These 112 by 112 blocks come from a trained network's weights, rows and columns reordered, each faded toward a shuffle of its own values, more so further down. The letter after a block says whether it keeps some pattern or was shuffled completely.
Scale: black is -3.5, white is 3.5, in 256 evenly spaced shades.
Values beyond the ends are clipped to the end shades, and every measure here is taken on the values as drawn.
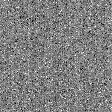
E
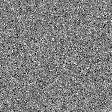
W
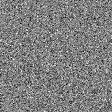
E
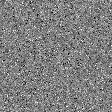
W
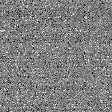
E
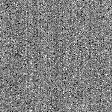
E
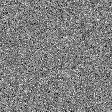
E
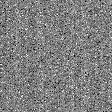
E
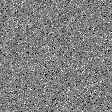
W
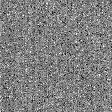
E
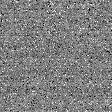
E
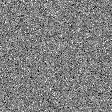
W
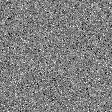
W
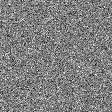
W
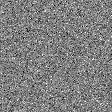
W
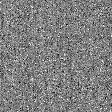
E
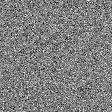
W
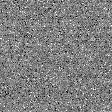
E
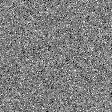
W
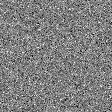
W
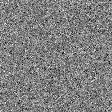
W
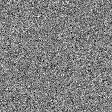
W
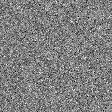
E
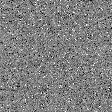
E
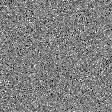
W
